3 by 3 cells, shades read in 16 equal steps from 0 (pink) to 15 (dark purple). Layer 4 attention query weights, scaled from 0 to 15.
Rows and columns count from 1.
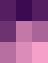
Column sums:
29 21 19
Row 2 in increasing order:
4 6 11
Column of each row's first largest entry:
2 1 1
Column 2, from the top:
15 4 2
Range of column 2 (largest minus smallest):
13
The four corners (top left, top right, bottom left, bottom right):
13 13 5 0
